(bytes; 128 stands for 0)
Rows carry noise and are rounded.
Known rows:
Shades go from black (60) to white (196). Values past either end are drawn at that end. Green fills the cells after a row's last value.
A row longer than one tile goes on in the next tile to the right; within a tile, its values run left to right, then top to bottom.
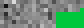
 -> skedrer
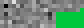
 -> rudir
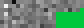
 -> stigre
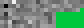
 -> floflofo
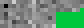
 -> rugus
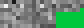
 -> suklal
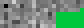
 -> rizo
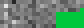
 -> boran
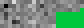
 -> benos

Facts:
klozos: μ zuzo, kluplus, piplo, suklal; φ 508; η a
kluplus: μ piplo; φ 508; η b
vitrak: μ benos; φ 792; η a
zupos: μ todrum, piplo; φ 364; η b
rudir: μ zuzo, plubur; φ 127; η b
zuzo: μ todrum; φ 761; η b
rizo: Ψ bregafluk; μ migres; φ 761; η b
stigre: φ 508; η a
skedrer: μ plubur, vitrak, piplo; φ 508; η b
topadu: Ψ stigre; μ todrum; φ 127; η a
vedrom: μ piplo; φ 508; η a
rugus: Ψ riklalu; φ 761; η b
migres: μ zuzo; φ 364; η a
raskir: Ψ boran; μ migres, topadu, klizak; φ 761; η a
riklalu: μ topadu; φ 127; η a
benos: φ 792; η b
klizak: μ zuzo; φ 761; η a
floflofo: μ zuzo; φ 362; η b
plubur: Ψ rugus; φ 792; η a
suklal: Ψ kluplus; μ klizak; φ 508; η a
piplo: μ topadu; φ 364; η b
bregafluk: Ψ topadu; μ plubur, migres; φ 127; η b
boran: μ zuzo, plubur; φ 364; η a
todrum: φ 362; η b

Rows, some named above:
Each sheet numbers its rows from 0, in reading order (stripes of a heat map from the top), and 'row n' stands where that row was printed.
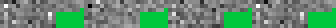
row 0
topadu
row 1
zuzo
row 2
vitrak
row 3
topadu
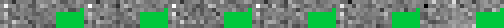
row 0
boran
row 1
klozos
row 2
migres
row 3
vedrom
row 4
stigre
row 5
todrum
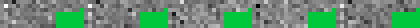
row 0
raskir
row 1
stigre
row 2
piplo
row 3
rugus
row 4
plubur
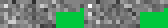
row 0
klizak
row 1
migres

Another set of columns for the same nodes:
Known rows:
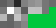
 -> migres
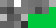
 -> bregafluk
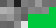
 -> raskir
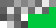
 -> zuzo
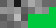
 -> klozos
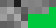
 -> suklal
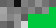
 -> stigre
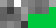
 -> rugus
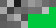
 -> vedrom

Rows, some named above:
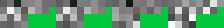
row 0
boran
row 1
boran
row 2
stigre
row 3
zuzo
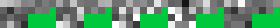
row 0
kluplus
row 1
todrum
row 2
zuzo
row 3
topadu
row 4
skedrer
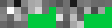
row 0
klizak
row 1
plubur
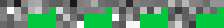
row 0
klizak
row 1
riklalu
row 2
vitrak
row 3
zupos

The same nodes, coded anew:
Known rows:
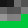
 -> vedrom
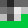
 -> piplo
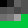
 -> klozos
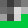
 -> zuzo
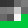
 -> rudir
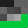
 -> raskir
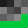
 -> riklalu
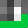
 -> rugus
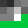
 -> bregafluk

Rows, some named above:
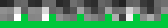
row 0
skedrer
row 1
skedrer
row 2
topadu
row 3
topadu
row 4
kluplus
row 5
migres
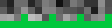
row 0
migres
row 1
plubur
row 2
boran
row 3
stigre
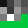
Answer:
vitrak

